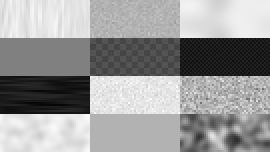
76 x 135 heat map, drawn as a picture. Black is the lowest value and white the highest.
It is made of 4 by 3 panels. Panel 1,1: very high, streaked downward, faint in contrast. Panel 1,2: high, fine-grained, faint in contrast. Panel 1,3: very high, smooth, faint in contrast. Panel 2,1: middling, flat. Panel 2,2: low, checkered, faint in contrast. Panel 2,3: very low, checkered, faint in contrast. Panel 3,1: very low, streaked across, faint in contrast. Panel 3,2: very high, fine-grained, faint in contrast. Panel 3,3: high, fine-grained. Panel 4,1: very high, blotchy, faint in contrast. Panel 4,2: high, flat. Panel 4,3: middling, blotchy, strong in contrast.
